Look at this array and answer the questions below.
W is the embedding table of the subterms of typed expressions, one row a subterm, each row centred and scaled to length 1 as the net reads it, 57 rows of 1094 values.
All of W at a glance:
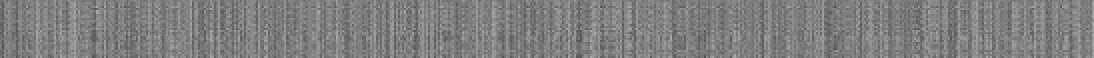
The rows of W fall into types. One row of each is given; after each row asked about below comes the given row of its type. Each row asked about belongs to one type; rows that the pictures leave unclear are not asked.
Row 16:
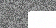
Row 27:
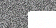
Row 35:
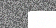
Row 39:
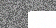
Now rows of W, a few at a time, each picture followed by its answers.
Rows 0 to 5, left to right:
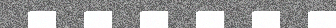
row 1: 39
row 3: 16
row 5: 39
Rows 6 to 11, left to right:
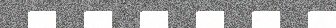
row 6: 27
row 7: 27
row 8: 16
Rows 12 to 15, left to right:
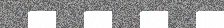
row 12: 35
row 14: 27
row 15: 16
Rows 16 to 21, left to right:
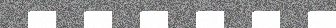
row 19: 39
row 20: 16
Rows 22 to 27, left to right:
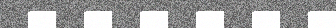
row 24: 35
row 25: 35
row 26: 39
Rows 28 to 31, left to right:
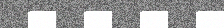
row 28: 35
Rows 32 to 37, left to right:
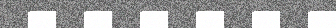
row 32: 35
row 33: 35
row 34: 16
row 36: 39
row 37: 39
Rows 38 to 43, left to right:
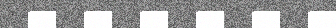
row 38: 39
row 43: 39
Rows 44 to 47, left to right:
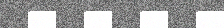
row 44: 16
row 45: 27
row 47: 27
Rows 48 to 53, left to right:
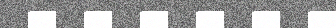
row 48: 27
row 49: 39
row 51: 35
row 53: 16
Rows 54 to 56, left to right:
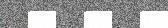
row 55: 35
